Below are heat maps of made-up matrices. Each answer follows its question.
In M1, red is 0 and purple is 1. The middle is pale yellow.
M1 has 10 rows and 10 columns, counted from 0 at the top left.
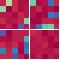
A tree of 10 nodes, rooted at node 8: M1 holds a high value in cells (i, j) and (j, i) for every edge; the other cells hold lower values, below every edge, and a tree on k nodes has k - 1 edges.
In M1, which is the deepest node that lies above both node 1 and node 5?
0
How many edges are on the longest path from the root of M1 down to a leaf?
2
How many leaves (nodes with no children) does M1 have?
6
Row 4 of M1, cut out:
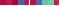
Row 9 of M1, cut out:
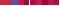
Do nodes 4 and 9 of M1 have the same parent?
no
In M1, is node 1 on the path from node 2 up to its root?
no
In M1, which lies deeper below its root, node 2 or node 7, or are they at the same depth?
node 7
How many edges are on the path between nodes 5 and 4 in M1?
3
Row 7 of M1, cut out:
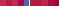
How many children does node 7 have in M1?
0
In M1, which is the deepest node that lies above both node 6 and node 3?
4
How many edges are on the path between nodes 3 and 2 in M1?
3
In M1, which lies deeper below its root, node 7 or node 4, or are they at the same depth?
node 7
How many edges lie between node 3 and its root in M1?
2
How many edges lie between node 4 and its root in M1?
1
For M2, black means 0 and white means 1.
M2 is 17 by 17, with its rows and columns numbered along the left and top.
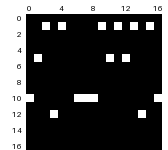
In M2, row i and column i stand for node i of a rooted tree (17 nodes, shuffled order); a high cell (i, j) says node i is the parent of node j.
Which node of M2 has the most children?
1
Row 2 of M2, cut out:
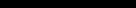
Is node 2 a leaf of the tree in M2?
yes
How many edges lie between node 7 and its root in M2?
2
